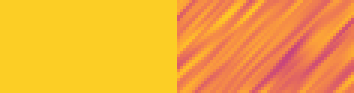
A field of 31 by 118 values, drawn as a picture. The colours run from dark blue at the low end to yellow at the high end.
The table splits into one row of 2 panels. Panel 1,1: very high, flat. Panel 1,2: high, slanting up to the right.
